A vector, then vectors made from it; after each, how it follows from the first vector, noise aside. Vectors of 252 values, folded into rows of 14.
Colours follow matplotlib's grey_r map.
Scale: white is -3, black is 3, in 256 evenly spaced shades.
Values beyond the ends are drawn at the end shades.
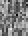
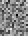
sign-scrambled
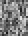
wrapped around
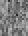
shrunk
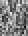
wrapped around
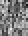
copied
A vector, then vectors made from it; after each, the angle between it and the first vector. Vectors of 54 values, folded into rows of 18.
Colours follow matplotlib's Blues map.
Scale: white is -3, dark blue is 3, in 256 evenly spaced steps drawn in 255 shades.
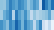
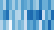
partly opposed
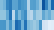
nearly parallel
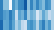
orthogonal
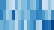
nearly opposite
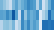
partly opposed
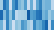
partly opposed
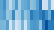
nearly opposite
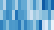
nearly parallel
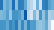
partly aligned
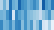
nearly parallel
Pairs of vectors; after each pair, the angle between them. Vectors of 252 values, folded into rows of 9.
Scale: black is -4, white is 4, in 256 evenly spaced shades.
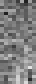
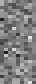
orthogonal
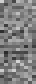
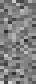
orthogonal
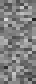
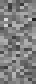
nearly parallel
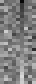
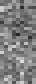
partly aligned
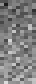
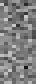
partly aligned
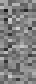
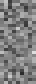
partly aligned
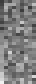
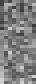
nearly parallel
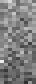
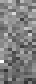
nearly parallel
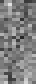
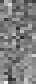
nearly parallel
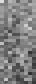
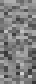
partly aligned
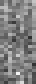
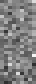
partly aligned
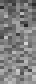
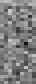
partly opposed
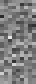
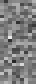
nearly parallel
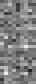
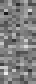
nearly parallel
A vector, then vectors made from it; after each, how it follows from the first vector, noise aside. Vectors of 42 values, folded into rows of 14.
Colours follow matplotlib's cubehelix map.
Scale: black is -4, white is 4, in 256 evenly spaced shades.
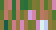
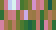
reversed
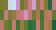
reversed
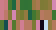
sign-scrambled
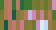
copied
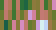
copied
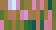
reversed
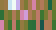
reversed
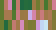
copied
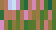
reversed
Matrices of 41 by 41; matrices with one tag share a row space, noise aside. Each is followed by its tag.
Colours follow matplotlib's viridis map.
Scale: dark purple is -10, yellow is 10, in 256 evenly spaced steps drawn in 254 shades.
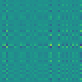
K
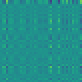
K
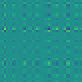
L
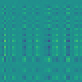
L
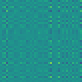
K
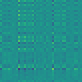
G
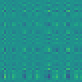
L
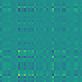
G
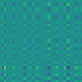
L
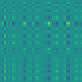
L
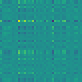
G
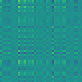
G
